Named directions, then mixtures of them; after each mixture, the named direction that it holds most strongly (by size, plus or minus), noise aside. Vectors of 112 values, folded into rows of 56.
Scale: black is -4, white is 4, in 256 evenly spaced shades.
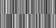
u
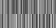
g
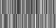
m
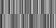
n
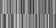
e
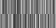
e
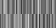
g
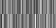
m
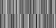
n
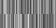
n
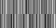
u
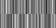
u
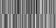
m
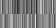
m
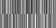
m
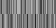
m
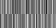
u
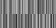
g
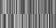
e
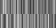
e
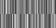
u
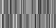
n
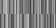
n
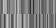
e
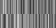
e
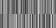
g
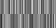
n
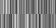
u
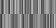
n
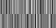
m
